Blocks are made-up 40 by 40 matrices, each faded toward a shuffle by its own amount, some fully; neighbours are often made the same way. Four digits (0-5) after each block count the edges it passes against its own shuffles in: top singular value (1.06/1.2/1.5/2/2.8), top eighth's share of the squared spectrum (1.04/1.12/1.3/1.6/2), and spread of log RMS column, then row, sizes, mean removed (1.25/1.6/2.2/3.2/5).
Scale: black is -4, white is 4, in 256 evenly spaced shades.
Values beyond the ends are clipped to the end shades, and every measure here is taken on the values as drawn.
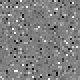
0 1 0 0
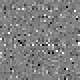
3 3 0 1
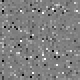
2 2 0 1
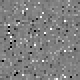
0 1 0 0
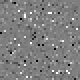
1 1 0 0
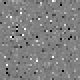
1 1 0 0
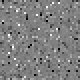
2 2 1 0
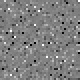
2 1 0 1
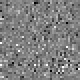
3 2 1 1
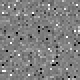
1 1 0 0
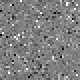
1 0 0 0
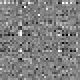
4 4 2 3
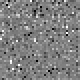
2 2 0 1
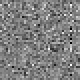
3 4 1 1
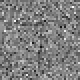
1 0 0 0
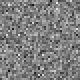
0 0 0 0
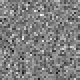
2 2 0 0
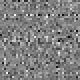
3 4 1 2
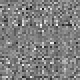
3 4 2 3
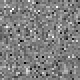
2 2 0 1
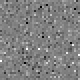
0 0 0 0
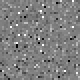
0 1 0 0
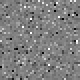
0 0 0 0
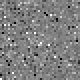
0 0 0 0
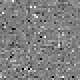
1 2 1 1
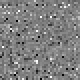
1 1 1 1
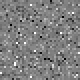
0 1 0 0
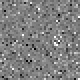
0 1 0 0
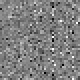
2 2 2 0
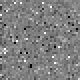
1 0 0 0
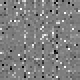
3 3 1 0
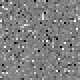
0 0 0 0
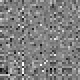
4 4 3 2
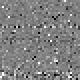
2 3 0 2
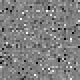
1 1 0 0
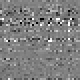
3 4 1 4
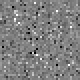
0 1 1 0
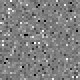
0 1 0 0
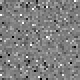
1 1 0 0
